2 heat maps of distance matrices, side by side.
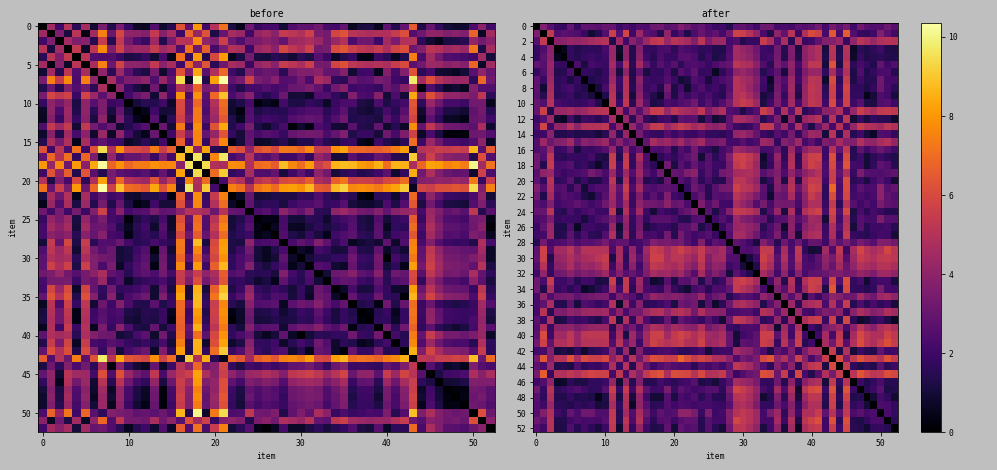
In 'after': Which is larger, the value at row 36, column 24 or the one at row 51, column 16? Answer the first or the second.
the second
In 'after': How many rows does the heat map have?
53
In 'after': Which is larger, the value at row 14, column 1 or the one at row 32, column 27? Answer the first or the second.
the second
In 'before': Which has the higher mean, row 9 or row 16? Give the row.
16
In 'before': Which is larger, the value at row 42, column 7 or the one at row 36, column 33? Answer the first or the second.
the second
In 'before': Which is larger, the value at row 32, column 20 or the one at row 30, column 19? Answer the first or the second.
the first
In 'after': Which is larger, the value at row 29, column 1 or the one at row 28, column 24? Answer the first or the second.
the first
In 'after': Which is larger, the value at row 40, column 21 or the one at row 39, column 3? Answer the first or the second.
the first
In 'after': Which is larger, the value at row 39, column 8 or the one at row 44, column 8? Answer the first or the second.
the first
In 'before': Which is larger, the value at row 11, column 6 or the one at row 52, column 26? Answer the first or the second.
the first
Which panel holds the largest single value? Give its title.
before
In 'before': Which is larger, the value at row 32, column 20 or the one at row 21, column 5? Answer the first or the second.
the first
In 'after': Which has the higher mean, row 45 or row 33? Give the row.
45
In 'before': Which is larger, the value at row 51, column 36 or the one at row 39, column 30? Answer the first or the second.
the first
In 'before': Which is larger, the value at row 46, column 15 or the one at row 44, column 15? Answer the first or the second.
the first
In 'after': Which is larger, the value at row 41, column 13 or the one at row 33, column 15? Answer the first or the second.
the second
